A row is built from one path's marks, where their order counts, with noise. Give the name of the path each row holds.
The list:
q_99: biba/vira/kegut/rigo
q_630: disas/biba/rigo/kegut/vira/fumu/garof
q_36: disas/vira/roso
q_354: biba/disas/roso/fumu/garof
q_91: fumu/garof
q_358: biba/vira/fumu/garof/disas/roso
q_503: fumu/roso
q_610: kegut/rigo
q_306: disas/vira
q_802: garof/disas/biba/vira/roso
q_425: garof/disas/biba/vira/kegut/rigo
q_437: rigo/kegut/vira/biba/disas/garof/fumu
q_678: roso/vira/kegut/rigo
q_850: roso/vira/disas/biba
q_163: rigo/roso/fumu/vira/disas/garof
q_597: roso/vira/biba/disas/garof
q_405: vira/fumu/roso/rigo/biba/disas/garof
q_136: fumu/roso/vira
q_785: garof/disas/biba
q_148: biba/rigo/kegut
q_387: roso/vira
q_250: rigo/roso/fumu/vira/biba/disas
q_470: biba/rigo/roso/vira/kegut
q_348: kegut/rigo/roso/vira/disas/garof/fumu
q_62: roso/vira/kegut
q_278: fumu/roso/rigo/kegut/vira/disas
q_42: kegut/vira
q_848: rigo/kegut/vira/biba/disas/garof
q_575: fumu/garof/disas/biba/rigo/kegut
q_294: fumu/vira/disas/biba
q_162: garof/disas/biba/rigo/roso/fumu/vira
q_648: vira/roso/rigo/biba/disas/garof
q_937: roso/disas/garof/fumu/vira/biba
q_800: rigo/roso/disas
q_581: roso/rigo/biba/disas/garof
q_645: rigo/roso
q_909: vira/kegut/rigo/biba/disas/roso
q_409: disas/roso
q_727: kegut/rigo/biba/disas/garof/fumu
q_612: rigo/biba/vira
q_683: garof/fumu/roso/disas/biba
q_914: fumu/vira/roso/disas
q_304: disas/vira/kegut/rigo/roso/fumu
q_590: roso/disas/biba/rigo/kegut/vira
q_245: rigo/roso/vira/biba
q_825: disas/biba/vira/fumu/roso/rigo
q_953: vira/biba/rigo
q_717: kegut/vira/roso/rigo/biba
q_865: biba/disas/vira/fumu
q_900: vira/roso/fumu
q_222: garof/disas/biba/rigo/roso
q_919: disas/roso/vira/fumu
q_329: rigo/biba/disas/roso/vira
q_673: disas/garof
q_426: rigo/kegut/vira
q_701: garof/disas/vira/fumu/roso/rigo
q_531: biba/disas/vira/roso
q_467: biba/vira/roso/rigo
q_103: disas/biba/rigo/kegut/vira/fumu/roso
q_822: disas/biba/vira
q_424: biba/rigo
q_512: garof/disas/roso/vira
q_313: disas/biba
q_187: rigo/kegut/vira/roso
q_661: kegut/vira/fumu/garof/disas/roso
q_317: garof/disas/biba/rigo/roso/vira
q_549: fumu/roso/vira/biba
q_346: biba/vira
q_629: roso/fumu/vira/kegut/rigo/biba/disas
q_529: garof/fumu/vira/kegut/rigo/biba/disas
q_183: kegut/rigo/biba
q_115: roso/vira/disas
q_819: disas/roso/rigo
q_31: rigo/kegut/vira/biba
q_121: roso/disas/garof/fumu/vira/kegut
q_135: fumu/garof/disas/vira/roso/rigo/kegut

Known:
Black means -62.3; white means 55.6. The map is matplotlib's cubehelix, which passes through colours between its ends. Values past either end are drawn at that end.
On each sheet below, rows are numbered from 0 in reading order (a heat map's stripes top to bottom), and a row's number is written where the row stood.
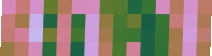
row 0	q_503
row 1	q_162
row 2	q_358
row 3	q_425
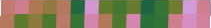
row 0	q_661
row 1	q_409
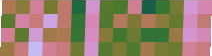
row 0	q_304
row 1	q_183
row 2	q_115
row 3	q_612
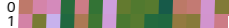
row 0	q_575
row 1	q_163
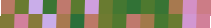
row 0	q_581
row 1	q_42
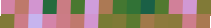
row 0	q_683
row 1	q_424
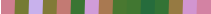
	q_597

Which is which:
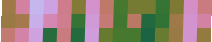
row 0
q_346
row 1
q_531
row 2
q_529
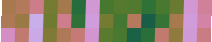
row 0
q_348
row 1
q_825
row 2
q_136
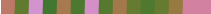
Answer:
q_800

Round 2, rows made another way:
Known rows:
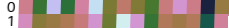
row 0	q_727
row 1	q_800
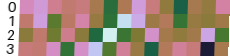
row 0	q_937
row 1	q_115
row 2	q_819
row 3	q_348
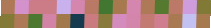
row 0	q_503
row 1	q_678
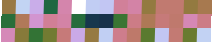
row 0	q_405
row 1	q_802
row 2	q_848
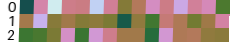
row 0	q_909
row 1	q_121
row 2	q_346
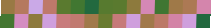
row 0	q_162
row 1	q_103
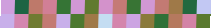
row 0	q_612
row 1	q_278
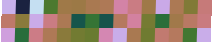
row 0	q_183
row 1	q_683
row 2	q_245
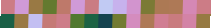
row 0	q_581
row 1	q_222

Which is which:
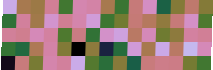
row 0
q_822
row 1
q_409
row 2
q_590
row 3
q_425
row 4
q_358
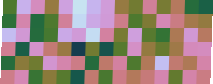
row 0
q_900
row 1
q_354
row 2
q_91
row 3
q_785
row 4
q_187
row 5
q_62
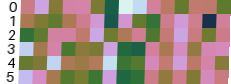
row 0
q_629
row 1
q_437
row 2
q_645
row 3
q_575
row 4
q_953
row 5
q_135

